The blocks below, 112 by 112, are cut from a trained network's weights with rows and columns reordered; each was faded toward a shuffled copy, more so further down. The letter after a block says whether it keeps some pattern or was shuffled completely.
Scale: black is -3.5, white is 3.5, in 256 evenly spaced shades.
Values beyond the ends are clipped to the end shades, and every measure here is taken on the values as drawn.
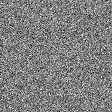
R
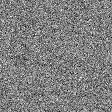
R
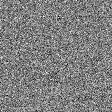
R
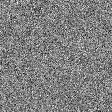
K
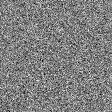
R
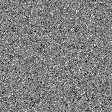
R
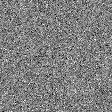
K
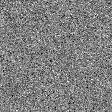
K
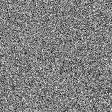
R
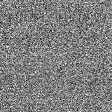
K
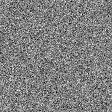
R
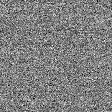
K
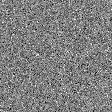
K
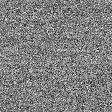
K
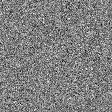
R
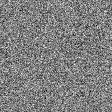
K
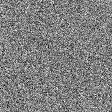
R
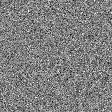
R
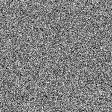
R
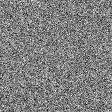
R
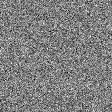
K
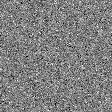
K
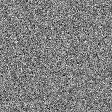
R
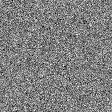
R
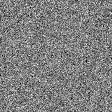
R
